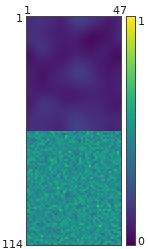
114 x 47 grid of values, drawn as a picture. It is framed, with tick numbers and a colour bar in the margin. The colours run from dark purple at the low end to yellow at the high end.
The table splits into 2 rows of 1 panel. Panel 1,1: very low, smooth, faint in contrast. Panel 2,1: middling, fine-grained.
